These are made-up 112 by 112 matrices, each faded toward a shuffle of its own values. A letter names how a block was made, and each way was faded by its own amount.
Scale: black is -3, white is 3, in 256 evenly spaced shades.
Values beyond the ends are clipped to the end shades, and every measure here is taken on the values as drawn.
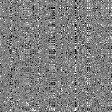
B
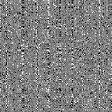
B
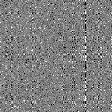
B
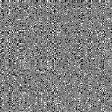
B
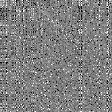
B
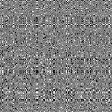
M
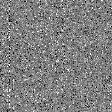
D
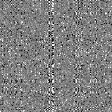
B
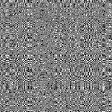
M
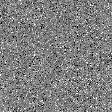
D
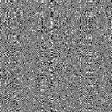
B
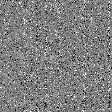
D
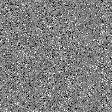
D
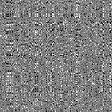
B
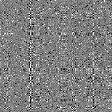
B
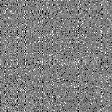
B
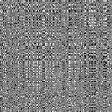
M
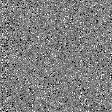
D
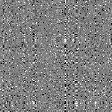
B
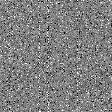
D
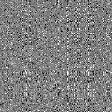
B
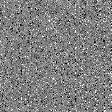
D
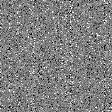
D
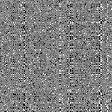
B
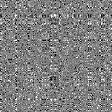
B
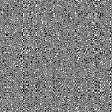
B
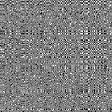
M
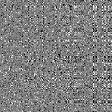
B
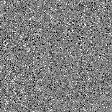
D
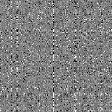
B
